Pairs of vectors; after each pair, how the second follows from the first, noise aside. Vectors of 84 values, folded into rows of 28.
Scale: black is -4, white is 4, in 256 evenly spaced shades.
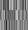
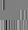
partly zeroed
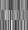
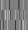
partly zeroed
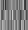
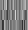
reversed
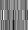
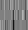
partly zeroed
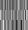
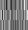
reversed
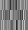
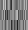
reversed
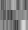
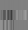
partly zeroed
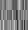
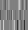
partly zeroed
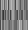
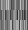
reversed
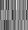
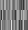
reversed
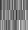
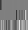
partly zeroed
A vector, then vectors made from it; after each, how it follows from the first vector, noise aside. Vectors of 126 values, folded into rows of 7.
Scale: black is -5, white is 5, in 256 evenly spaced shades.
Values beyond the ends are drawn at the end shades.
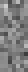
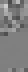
partly zeroed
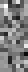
scaled up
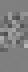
partly zeroed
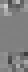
partly zeroed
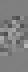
partly zeroed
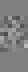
partly zeroed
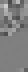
partly zeroed
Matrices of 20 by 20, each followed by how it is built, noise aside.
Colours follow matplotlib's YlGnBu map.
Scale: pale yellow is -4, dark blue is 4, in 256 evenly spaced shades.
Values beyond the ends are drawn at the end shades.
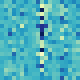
uneven columns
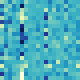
uneven columns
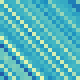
Toeplitz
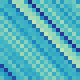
Toeplitz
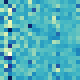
uneven columns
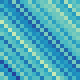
Toeplitz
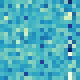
uneven columns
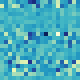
uneven rows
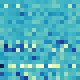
uneven rows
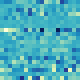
uneven rows
